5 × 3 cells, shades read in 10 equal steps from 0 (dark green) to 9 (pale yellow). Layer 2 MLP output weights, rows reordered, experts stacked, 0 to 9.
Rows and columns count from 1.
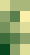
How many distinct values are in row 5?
3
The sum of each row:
20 17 18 10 13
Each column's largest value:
8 6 9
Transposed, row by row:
8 5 4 2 0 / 6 3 6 3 5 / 6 9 8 5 8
